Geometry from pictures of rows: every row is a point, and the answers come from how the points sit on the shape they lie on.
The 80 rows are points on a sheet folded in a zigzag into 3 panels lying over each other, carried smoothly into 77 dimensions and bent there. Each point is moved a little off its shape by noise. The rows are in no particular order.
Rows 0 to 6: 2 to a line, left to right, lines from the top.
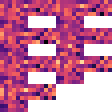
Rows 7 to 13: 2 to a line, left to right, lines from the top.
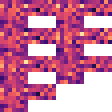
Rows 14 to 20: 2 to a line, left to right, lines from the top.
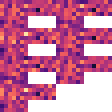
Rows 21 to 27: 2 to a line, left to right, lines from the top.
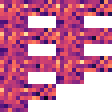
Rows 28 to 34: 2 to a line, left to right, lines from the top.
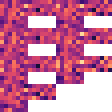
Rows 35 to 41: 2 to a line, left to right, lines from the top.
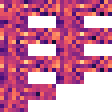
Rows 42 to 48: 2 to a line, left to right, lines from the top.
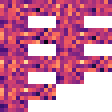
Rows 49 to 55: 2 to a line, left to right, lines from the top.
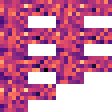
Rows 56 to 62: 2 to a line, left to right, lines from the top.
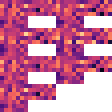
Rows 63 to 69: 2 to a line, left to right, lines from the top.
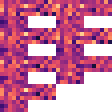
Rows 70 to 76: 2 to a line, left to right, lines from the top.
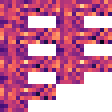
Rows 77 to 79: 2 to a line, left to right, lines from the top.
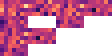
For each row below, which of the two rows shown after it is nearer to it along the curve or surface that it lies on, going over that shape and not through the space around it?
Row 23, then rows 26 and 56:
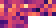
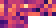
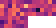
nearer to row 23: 26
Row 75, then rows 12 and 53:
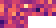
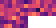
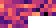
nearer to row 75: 53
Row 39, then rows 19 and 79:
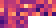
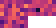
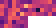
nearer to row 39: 79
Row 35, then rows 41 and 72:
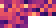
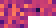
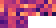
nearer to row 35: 41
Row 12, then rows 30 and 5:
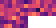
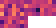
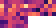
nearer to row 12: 30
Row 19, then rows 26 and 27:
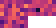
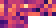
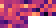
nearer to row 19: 27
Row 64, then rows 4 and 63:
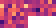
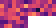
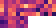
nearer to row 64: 4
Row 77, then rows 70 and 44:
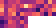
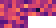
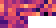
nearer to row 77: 44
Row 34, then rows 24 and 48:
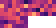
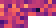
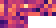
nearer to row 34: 24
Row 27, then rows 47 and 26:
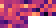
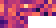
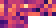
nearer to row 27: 47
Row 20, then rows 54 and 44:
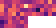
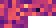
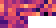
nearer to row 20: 44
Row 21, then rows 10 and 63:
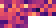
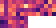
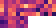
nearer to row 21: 10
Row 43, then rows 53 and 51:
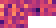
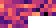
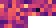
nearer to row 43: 51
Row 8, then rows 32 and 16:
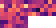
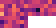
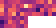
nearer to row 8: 32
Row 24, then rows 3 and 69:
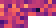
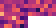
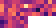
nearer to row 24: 3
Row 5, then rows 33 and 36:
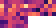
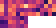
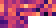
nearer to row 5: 33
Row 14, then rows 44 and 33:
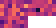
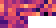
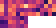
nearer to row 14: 44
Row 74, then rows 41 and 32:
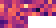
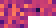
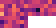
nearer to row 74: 41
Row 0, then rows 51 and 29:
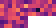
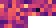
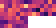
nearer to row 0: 51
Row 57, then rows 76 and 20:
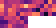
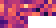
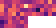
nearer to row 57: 76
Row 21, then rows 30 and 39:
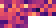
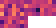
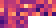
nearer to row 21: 30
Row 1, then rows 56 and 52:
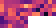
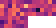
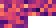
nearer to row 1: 56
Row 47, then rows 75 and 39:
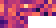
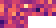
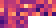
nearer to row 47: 75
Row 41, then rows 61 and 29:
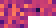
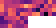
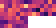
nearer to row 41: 29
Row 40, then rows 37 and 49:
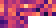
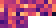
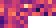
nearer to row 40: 37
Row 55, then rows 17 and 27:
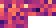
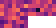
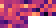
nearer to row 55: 17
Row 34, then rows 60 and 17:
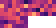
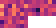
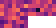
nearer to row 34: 17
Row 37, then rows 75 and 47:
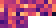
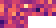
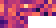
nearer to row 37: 47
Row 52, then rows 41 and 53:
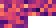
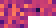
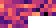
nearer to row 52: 41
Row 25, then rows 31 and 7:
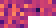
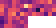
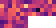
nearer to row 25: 7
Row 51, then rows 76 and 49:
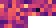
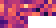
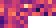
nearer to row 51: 76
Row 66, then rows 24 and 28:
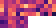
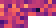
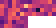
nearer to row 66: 28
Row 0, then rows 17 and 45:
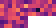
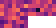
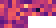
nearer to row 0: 17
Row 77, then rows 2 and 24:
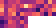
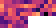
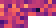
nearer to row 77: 2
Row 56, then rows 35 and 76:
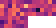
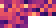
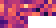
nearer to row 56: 76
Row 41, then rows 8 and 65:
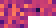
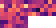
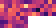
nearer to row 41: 65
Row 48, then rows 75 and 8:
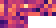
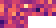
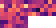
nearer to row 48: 8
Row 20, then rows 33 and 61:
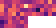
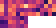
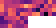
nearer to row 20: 61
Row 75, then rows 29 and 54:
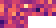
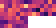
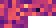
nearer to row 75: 29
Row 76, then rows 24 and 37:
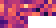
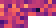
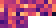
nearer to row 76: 37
